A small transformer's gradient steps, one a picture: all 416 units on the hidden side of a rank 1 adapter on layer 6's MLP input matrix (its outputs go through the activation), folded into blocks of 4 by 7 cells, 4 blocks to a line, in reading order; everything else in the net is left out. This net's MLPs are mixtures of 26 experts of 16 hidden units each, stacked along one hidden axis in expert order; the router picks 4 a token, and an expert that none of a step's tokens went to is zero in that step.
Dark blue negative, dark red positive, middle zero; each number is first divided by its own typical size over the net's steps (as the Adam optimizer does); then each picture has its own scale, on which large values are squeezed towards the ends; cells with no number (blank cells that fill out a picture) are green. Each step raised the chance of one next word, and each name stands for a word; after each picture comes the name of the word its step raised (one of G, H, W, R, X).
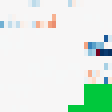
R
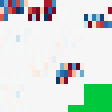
R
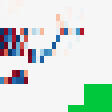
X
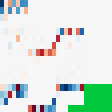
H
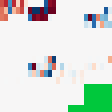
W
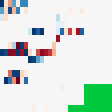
H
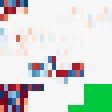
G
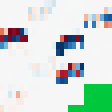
G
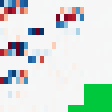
G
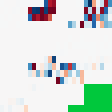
W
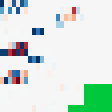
H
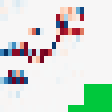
R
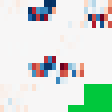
X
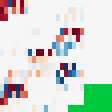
W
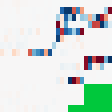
X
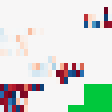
G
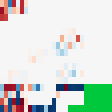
W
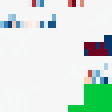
W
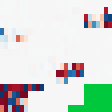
G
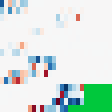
H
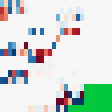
W
